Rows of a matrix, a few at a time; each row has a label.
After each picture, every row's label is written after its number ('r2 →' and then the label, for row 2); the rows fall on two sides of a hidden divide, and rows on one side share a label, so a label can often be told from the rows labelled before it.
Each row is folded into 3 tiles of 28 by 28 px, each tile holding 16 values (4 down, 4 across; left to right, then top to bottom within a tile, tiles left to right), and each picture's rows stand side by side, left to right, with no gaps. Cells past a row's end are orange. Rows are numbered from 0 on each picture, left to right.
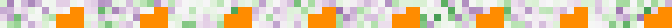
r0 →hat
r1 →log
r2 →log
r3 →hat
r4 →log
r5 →log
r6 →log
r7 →log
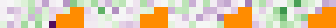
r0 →log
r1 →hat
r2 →log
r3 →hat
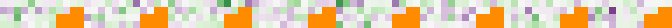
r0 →hat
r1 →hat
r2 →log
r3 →hat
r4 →log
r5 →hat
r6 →hat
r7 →hat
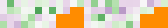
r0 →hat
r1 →hat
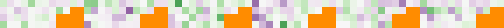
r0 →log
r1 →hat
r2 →hat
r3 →hat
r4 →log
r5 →log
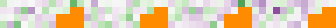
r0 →log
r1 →log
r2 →log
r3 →hat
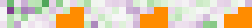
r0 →hat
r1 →log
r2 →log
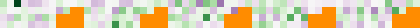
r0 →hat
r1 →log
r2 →hat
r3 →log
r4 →log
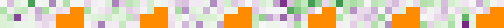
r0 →log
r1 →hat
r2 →log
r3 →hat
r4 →log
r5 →log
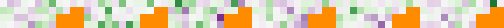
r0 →log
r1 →log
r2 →log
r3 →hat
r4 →log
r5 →log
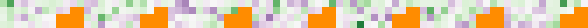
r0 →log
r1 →hat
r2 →hat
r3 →log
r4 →log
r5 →log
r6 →hat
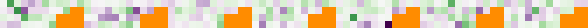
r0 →hat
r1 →log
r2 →hat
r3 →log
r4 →hat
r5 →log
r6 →hat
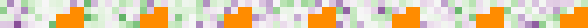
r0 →hat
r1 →log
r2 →hat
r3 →log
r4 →hat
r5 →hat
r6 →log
